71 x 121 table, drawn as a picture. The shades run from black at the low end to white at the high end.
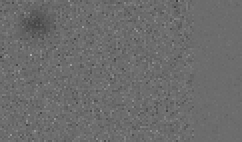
The right part is calmer, past a seam about 80% of the way across. No overall slope runs across the table. No regular stripes run through it. One dip sinks in the top left. Neither half mirrors the other. A few values lie far out on both sides of the bulk.
